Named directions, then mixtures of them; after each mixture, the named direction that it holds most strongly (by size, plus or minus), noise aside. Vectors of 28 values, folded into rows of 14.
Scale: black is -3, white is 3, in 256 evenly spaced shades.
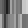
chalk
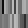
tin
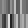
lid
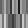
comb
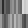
chalk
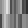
chalk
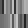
tin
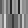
comb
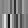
lid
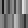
tin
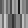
comb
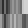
chalk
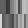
chalk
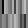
tin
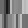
chalk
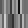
comb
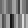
lid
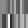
lid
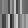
lid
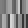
lid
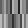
comb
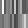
tin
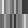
tin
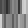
chalk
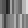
chalk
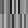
comb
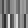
lid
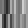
chalk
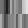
chalk
